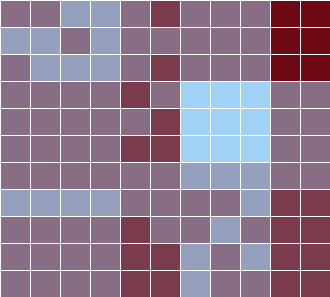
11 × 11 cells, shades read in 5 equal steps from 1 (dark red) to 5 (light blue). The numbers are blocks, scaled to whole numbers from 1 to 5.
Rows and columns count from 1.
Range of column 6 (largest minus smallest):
1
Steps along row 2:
same down up down same same same same down same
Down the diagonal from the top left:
3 4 4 3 3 2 4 3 3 2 2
